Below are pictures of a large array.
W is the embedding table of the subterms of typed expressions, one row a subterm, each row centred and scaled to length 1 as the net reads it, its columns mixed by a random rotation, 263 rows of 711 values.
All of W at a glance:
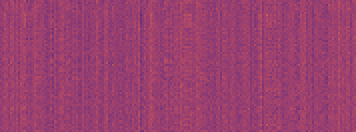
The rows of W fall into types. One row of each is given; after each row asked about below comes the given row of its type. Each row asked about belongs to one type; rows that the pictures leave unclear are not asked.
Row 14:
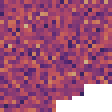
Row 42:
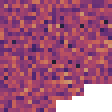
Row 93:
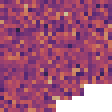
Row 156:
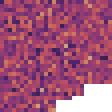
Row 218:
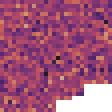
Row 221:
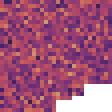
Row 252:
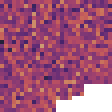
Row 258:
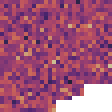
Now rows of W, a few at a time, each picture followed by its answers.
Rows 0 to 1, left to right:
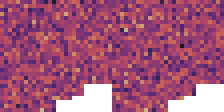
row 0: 93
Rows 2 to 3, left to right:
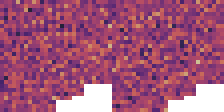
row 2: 93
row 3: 14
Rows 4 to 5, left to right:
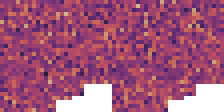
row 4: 93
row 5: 252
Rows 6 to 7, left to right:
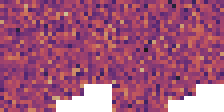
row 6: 93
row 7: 258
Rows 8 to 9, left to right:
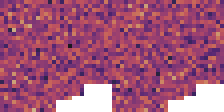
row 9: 218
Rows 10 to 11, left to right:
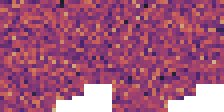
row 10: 221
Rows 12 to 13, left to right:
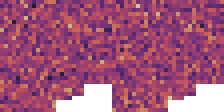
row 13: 252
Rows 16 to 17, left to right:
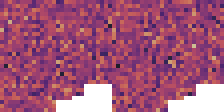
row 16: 218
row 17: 218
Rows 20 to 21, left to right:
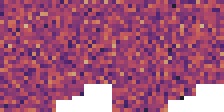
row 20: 14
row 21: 258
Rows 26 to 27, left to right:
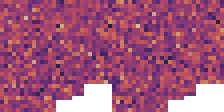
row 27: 218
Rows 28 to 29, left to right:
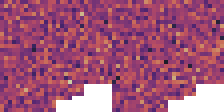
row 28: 42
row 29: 42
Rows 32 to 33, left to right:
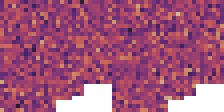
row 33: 93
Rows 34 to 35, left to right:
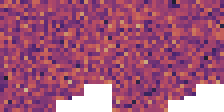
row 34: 42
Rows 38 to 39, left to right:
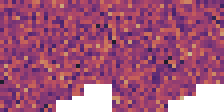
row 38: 42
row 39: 218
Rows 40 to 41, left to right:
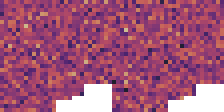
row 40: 14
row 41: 156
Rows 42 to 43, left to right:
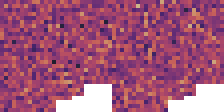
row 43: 252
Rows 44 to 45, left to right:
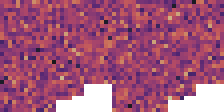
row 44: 42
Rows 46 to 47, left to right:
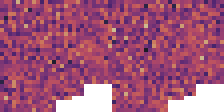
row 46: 93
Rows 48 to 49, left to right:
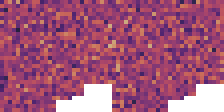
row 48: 93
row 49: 14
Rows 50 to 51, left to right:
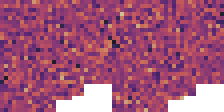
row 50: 42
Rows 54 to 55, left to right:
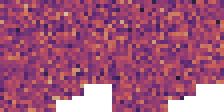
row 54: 93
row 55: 93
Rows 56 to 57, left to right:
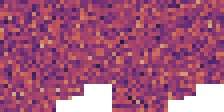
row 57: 221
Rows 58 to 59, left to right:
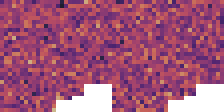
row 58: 221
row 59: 221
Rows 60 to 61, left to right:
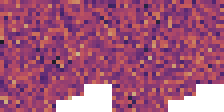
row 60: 218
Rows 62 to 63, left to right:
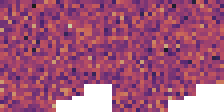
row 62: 258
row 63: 156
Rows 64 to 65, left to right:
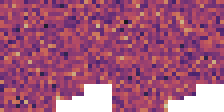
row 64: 221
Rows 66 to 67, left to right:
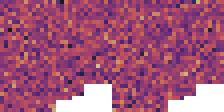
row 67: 14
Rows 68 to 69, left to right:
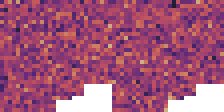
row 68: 93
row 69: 221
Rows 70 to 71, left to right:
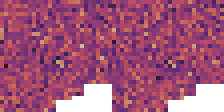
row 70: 218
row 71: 252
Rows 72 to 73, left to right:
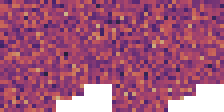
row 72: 221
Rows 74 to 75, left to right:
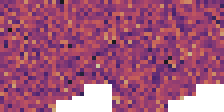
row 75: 218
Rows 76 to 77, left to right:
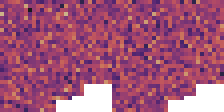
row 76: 93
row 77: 14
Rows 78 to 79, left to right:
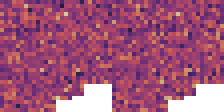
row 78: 93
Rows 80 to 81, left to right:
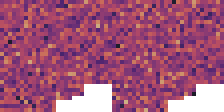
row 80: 221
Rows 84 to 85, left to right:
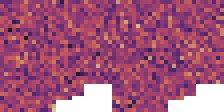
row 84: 258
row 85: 14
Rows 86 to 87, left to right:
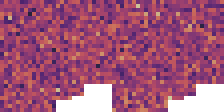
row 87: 252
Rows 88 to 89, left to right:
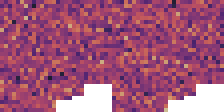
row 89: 221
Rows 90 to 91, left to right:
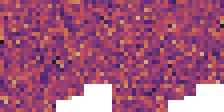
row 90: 218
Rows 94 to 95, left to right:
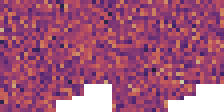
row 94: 258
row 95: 42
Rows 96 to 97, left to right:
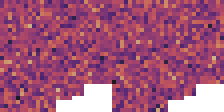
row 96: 156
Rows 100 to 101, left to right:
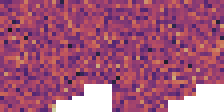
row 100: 258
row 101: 42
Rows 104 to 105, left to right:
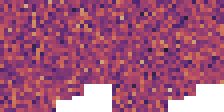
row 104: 252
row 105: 156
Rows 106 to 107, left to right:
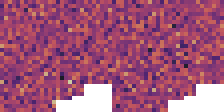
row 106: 252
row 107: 156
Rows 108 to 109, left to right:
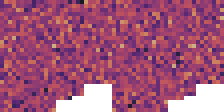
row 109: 14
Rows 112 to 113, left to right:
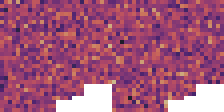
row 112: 93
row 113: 221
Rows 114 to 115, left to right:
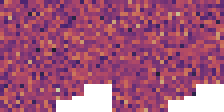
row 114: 156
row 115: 93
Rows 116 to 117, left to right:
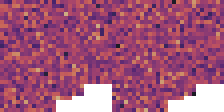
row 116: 221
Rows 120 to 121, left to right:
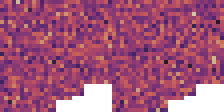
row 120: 93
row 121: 42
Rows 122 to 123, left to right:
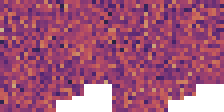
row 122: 258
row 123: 252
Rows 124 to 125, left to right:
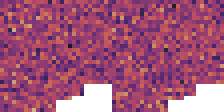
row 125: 156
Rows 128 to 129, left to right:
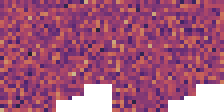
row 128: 14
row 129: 14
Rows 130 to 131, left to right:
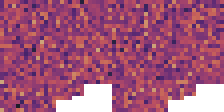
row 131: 252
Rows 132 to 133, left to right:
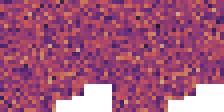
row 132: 221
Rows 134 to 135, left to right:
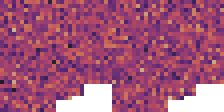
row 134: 156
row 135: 252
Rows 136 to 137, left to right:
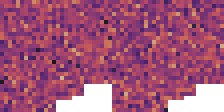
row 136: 42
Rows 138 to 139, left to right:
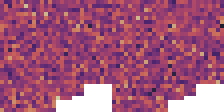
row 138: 252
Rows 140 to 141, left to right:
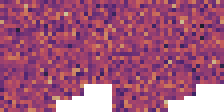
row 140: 93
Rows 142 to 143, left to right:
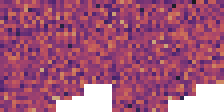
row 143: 93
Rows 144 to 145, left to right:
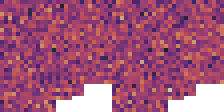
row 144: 156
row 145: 156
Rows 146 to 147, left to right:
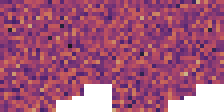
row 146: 156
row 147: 14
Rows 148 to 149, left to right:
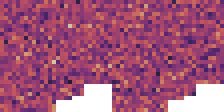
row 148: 258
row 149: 218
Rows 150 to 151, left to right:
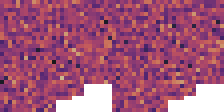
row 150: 42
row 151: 42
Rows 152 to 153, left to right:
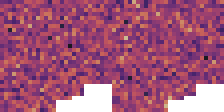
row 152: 156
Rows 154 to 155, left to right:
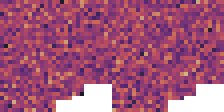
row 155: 14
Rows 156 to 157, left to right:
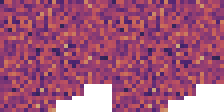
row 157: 156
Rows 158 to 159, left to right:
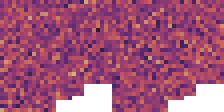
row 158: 14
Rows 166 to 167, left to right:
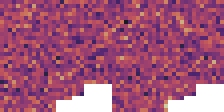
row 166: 218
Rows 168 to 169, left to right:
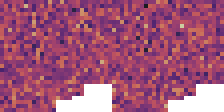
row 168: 252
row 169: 258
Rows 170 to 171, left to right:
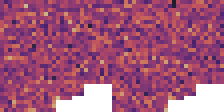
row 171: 221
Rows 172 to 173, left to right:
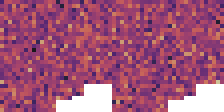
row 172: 258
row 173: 218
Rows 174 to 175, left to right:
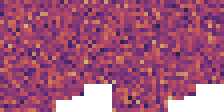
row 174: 14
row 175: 221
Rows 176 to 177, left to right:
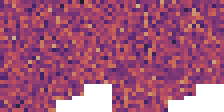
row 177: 252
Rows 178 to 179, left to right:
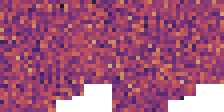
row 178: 258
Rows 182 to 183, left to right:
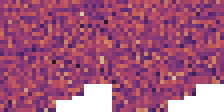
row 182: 42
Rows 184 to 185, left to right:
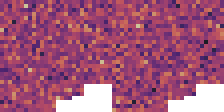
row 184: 252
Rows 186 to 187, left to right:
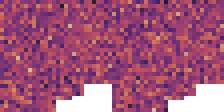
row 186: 258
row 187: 93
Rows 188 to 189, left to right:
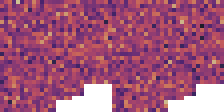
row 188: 93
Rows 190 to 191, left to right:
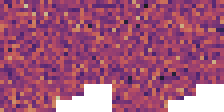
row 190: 252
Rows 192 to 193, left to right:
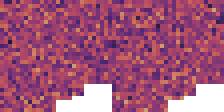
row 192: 221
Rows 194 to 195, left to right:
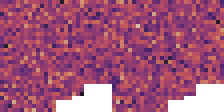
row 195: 218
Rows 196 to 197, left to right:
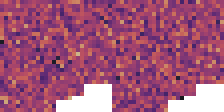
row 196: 218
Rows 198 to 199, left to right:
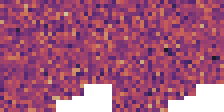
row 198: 93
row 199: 156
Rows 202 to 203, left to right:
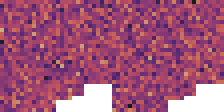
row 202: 252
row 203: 14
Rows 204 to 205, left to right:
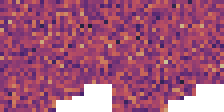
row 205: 258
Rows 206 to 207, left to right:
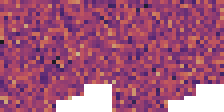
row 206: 218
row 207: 14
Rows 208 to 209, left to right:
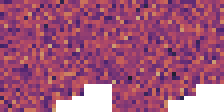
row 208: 221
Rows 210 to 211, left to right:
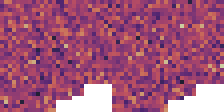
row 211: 258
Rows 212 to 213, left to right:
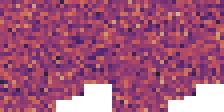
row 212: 218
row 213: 93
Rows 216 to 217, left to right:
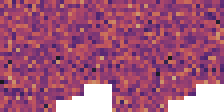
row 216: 218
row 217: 218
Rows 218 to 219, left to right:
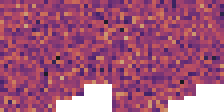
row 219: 156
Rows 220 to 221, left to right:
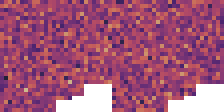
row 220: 42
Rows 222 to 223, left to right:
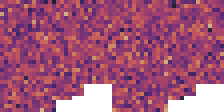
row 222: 93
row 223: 258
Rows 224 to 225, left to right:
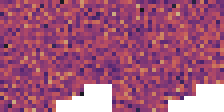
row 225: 93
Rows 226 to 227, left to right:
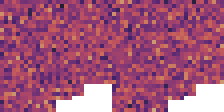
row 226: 156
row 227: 93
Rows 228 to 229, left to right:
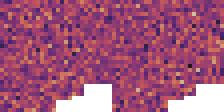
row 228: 221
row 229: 42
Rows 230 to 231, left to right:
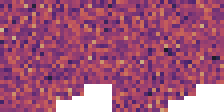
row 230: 252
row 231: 156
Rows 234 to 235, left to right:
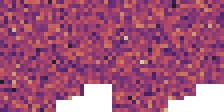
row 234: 156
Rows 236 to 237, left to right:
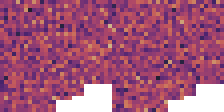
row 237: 252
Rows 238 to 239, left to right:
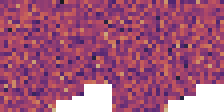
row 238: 218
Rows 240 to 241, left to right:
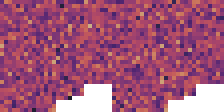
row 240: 258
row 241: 221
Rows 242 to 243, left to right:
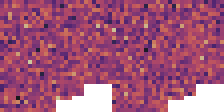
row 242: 221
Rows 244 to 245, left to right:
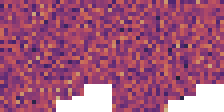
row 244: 252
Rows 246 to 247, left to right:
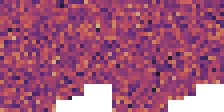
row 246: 258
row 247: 218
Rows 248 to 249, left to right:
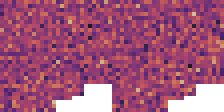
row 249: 42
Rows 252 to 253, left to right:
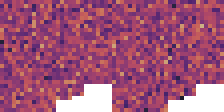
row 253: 258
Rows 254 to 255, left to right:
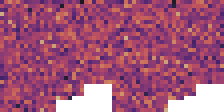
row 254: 93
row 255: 221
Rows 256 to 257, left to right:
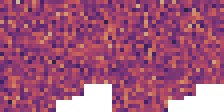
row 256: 93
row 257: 252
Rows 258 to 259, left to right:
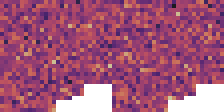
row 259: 221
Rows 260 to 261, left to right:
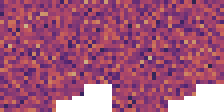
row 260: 14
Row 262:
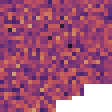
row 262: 156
